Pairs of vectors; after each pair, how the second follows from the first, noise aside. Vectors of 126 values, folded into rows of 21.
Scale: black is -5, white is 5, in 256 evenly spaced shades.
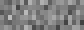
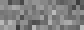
shuffled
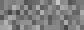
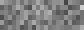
shuffled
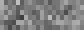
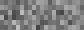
shuffled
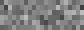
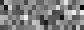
scaled up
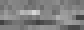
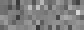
shuffled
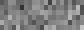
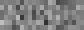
shuffled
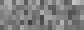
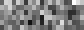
scaled up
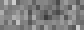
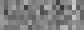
shuffled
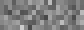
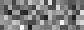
scaled up
